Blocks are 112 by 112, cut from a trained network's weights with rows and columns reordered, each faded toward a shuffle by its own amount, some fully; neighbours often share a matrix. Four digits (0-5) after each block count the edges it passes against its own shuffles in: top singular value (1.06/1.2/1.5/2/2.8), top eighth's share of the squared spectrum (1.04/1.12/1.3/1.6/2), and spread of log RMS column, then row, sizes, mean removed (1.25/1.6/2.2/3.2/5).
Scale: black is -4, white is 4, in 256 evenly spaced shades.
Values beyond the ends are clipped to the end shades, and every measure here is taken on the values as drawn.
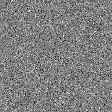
2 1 0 0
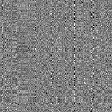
4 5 3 2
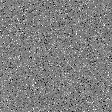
0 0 0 0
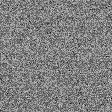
1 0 0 0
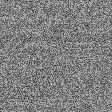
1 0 0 0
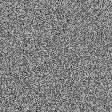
0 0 0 0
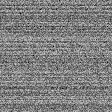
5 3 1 2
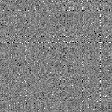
4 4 3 2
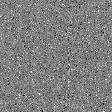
2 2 1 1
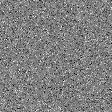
0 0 0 0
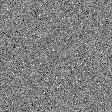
1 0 0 0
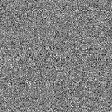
4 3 0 2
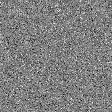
2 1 0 0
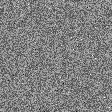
0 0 0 0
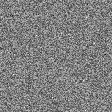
3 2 0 0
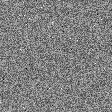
1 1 0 0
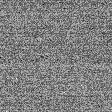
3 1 0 0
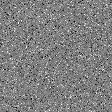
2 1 0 0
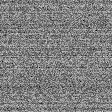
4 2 0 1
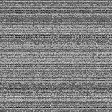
5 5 2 4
